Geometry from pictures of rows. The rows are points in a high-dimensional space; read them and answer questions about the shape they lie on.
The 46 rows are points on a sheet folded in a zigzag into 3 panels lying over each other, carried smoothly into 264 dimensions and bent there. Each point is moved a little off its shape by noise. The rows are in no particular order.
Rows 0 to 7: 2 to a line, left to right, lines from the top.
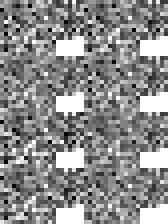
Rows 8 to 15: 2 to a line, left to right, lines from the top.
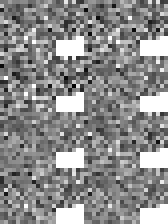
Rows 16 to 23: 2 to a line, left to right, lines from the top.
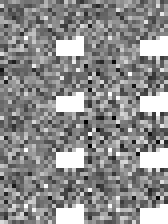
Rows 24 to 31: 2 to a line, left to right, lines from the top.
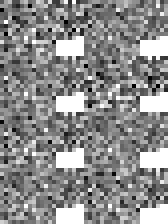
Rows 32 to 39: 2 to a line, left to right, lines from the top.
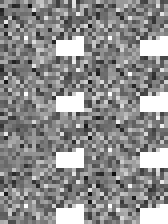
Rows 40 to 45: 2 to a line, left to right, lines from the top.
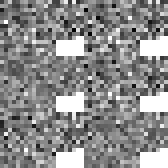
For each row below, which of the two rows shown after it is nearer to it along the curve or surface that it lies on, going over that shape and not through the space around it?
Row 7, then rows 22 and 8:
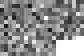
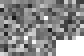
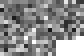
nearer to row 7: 22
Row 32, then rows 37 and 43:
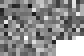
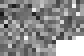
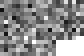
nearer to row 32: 37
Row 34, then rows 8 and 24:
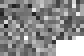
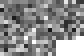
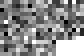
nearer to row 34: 24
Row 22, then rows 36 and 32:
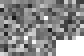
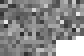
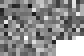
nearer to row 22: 32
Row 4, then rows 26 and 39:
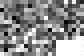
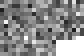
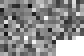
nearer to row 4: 26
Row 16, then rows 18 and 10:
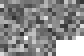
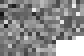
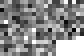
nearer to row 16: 10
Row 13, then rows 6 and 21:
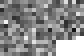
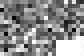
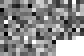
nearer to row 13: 6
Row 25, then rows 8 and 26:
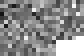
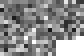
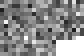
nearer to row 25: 26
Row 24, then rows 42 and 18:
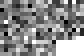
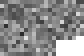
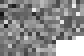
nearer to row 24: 18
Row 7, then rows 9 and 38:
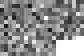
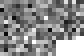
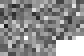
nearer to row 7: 38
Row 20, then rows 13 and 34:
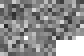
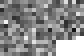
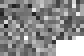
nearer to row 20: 34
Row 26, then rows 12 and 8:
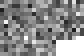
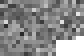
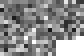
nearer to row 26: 8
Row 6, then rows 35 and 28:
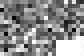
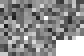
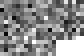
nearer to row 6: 28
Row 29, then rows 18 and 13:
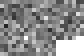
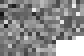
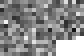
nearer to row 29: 18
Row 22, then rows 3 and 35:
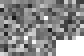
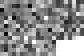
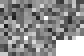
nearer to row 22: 35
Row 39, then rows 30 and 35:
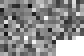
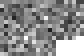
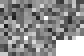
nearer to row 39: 35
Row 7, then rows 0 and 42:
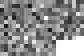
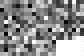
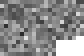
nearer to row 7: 0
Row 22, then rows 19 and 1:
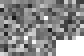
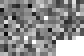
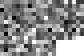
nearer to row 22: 1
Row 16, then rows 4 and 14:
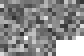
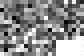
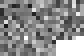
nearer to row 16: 4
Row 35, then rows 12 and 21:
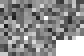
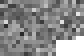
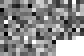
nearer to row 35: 21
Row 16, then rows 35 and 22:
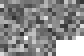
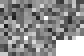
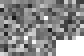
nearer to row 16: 22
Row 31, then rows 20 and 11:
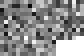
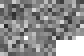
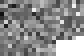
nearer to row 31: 11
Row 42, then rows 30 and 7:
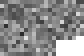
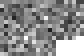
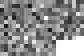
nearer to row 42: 30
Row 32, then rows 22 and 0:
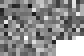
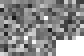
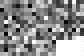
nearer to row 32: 0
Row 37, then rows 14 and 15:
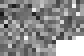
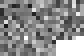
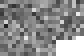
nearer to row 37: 14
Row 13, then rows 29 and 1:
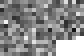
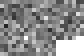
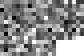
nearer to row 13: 1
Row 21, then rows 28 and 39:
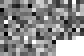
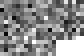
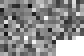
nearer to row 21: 39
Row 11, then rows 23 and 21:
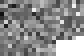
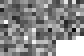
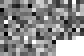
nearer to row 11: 21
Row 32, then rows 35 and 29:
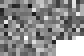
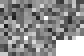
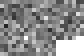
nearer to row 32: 35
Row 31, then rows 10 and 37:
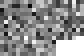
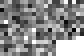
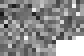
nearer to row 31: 37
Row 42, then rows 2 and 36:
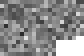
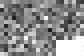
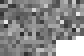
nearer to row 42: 36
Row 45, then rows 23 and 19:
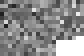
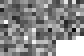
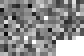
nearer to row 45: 19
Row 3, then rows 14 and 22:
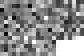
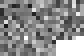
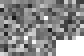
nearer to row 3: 14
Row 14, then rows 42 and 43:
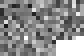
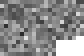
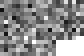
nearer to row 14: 43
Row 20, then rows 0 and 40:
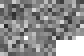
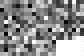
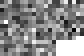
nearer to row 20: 0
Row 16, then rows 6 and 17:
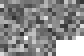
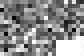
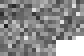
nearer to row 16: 6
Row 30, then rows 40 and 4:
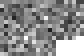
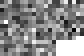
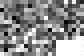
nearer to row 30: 4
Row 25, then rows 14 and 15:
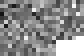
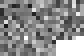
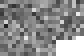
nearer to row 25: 14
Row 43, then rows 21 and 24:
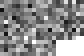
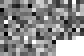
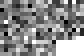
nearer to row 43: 24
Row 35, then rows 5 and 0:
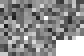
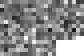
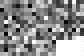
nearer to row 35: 0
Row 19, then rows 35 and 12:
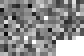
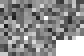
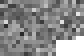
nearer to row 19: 35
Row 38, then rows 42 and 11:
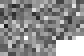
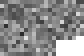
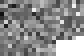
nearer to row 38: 11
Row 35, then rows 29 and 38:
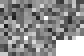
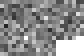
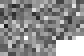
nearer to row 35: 38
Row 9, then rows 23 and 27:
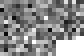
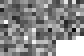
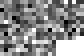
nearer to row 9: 27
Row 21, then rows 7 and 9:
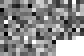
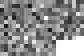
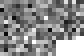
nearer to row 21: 7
